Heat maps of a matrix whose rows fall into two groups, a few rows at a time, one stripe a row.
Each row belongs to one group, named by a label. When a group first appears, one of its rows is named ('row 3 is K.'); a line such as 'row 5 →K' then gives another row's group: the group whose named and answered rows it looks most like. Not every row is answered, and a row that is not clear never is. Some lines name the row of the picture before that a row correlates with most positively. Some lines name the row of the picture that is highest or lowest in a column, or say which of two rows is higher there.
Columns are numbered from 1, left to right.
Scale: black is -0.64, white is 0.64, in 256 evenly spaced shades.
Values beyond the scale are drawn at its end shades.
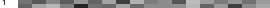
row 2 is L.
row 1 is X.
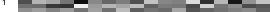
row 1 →L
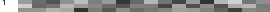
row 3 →L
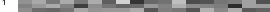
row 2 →L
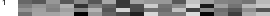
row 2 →L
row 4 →L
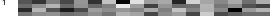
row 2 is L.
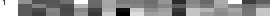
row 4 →X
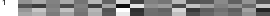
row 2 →X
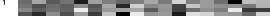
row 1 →L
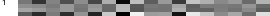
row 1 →X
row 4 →X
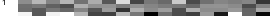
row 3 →X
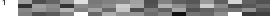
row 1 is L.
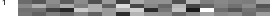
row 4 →X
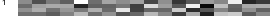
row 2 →L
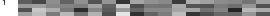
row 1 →X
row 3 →L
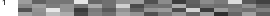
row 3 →L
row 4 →L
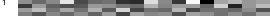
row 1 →L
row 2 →L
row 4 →X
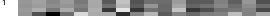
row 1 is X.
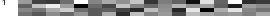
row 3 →L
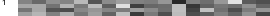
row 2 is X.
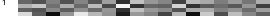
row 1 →X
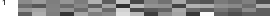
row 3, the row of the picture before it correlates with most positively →2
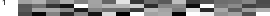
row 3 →L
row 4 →X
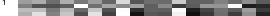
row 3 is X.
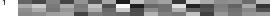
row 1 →X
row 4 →L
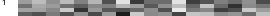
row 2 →L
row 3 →L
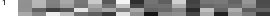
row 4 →L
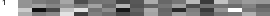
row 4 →L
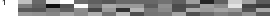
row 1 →L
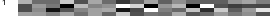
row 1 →L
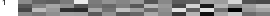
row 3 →L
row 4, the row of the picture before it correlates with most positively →3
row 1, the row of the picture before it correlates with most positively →2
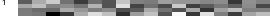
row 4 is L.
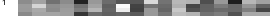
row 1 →L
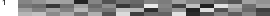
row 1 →L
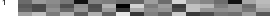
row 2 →X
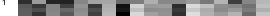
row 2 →X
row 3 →X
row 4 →X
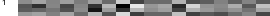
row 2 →X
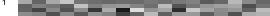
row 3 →X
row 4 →L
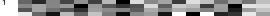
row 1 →X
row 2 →L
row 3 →L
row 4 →L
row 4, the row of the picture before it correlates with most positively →4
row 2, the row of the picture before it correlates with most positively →4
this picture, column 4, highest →4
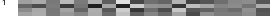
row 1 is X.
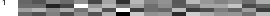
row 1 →X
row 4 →X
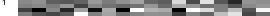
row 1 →L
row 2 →L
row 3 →X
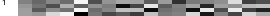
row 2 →L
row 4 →L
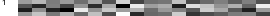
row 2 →X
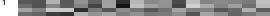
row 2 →X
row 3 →L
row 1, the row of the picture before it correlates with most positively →2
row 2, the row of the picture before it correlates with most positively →2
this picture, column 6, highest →4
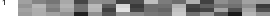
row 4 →L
